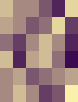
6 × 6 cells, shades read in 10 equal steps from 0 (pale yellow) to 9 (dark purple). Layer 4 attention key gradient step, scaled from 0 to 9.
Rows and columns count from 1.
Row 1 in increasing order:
1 2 4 4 6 8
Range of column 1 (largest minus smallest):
3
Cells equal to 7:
3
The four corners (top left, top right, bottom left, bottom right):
2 1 4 0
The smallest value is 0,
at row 6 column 6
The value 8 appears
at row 1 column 5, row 3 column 6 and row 4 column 2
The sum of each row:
25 26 30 29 25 23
